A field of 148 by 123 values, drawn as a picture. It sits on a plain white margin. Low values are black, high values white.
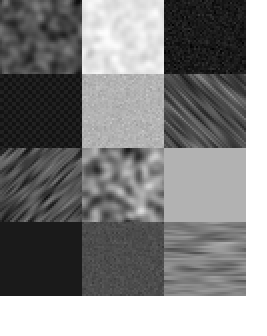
The table splits into 4 rows of 3 panels. Panel 1,1: low, blotchy. Panel 1,2: very high, blotchy, faint in contrast. Panel 1,3: very low, fine-grained, faint in contrast. Panel 2,1: very low, checkered, faint in contrast. Panel 2,2: high, fine-grained, faint in contrast. Panel 2,3: low, slanting down to the right. Panel 3,1: low, slanting up to the right. Panel 3,2: middling, blotchy, strong in contrast. Panel 3,3: high, flat. Panel 4,1: very low, flat. Panel 4,2: low, fine-grained, faint in contrast. Panel 4,3: middling, streaked across.
